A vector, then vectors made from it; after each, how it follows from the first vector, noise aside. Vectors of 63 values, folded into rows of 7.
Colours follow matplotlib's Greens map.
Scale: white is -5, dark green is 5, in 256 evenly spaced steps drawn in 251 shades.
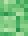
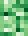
scaled up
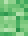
copied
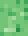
partly zeroed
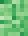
wrapped around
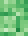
copied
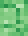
wrapped around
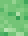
partly zeroed
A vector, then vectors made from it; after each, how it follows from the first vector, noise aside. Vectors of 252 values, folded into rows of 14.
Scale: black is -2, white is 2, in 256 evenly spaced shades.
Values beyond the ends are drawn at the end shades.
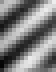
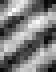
wrapped around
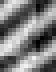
wrapped around
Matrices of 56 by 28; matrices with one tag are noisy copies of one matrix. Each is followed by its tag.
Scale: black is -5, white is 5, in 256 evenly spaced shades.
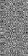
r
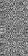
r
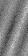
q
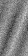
q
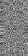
r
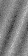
q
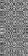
r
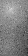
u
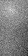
u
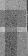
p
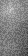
u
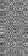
r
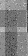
p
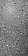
u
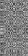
r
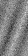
q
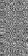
r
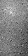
u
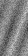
q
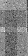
p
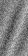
q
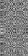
r
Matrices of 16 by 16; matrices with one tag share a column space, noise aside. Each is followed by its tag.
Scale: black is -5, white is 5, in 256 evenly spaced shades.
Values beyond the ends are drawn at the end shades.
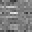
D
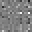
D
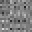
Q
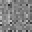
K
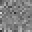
D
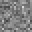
Q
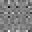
D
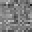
K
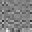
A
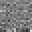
A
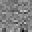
A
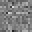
D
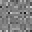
D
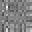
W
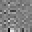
A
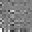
A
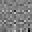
A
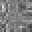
W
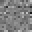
D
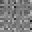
Q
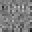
W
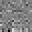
A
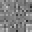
W
